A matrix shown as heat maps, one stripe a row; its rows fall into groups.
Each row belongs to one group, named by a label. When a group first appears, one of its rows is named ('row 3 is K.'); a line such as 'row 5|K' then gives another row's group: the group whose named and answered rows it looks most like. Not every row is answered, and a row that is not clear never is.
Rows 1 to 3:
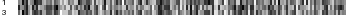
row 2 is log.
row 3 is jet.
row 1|jet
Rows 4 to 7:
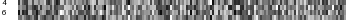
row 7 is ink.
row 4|log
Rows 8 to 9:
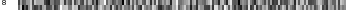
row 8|log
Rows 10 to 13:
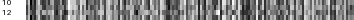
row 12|log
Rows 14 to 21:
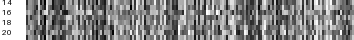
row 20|jet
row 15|ink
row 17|log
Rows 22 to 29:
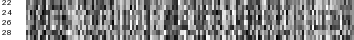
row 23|ink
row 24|jet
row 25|jet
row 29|jet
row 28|ink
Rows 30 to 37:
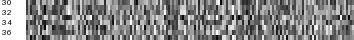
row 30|log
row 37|jet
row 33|jet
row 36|log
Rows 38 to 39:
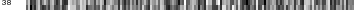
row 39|jet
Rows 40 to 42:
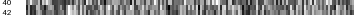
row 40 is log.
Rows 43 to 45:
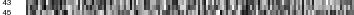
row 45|log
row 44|ink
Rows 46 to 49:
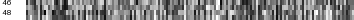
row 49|log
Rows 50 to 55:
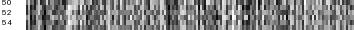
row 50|jet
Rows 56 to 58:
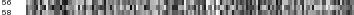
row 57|ink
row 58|log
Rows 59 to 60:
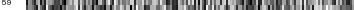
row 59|log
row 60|ink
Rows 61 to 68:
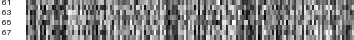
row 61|log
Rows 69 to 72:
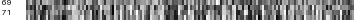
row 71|jet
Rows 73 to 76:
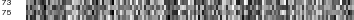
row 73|jet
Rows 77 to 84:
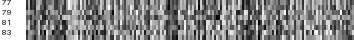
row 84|ink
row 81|jet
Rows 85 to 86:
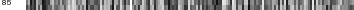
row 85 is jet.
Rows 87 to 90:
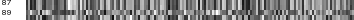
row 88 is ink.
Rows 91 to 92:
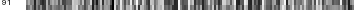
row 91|jet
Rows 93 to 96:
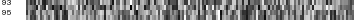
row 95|log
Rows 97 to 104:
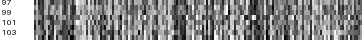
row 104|jet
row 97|ink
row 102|log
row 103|ink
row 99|log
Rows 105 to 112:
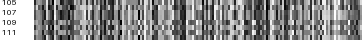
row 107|ink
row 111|jet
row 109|jet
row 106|jet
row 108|ink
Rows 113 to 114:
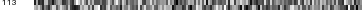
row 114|jet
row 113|log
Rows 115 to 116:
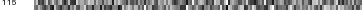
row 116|ink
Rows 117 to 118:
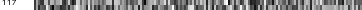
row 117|log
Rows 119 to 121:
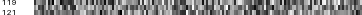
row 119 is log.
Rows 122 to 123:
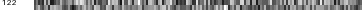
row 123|log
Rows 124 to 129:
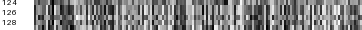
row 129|jet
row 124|ink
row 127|ink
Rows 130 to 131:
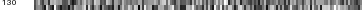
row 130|log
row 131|ink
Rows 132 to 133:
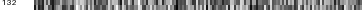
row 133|log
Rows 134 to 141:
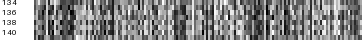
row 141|ink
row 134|log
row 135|ink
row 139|jet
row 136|jet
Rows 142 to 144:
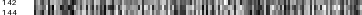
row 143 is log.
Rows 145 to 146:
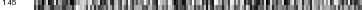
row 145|jet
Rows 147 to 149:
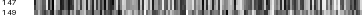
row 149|ink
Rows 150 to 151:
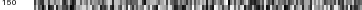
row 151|jet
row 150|log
